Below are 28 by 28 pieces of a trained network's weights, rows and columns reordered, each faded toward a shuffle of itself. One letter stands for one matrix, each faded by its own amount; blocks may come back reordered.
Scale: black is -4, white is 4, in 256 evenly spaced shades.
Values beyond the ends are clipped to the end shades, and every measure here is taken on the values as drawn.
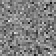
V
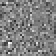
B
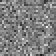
V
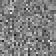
B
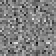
B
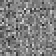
B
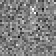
V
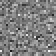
B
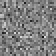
B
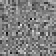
B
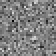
V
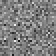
B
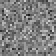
B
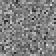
V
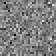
V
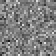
V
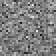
B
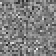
V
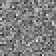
B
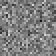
B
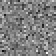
V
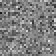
V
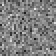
V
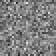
B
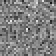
B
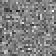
V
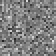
V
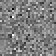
B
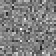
B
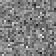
V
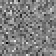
V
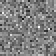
V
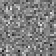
V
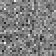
V
